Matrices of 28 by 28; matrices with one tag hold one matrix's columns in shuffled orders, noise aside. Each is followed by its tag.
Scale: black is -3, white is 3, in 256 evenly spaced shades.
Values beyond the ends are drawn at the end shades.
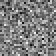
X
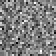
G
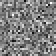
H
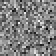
G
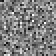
G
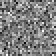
G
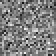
X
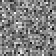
G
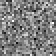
G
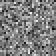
G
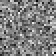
G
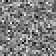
H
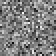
G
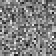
X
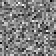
H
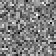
H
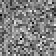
X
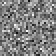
H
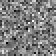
G
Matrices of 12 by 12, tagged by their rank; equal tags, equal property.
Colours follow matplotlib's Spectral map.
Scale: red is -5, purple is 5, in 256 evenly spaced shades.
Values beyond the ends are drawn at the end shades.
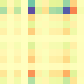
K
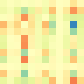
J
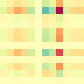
K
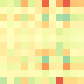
J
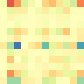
J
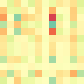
J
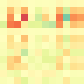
J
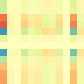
K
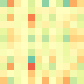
J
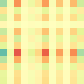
K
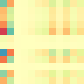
K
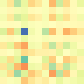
J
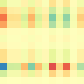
K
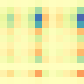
K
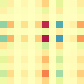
K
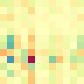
J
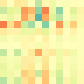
J
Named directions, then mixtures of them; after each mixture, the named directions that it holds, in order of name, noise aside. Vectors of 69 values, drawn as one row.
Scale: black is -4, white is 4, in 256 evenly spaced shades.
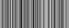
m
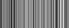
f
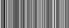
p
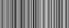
f, m, p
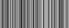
m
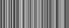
f, m, p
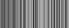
f, m, p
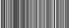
p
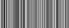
p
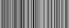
f, m, p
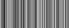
p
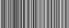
f, m, p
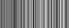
f, m, p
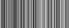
f, m, p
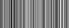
f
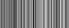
f, m, p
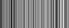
f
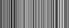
f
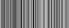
f, m, p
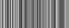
f, m, p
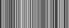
f, m, p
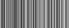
f, m, p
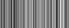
f, p
